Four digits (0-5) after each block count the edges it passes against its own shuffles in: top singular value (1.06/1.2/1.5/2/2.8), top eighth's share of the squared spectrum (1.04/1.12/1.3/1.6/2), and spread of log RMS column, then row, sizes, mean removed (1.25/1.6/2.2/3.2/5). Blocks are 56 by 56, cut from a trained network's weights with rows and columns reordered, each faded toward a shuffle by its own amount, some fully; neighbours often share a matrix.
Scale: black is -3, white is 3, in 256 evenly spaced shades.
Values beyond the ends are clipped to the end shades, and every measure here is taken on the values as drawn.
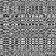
5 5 1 4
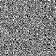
3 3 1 1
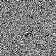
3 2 0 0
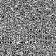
3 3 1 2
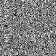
3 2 0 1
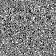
2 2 0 1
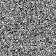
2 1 0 0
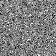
2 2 0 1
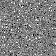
2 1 0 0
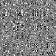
3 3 2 2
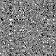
3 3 2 1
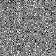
3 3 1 1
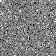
0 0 0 0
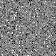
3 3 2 1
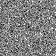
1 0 0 0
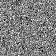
0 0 0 0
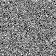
1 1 0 0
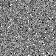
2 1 0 0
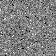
0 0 0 0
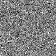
2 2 0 1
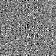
3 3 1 2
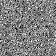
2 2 0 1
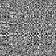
4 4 1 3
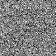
3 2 0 0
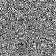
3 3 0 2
